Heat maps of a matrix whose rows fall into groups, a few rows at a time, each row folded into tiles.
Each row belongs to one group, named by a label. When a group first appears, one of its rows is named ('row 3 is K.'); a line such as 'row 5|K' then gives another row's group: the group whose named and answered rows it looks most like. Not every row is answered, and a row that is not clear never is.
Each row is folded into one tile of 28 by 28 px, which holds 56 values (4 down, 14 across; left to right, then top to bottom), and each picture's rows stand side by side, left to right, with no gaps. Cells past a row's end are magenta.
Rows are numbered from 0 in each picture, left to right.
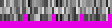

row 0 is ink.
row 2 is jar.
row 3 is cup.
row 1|jar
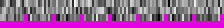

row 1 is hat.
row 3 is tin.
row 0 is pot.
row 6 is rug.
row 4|cup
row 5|jar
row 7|cup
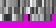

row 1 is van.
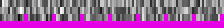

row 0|van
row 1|ink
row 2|rug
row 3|pot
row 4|hat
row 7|pot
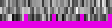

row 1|ink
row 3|cup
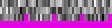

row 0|van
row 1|tin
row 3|ink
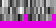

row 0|van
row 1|cup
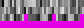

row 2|ink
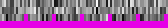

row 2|jar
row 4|cup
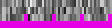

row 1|van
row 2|jar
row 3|pot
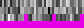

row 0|jar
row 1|van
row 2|ink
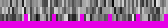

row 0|cup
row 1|ink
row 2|jar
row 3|hat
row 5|pot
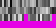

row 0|rug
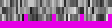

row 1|hat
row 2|tin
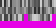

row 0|rug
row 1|pot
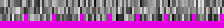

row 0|tin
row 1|pot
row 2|cup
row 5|jar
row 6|rug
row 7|van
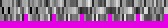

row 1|rug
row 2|tin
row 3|tin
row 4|tin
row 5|rug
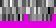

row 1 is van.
